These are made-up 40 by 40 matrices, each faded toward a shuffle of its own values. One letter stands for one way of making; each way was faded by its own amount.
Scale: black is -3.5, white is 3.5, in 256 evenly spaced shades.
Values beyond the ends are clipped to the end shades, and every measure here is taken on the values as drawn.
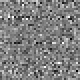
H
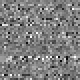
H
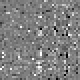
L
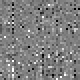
L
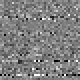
H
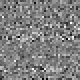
H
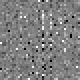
L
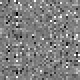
L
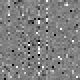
L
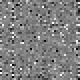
L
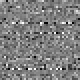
H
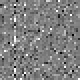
L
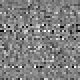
H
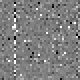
L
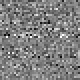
H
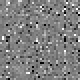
L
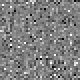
L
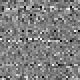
H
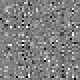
L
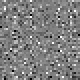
L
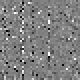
L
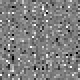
L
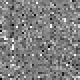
L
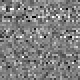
H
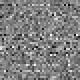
H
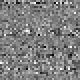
H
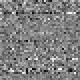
H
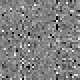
L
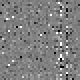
L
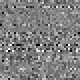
H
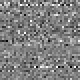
H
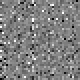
L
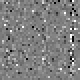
L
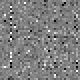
L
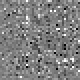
L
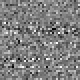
H
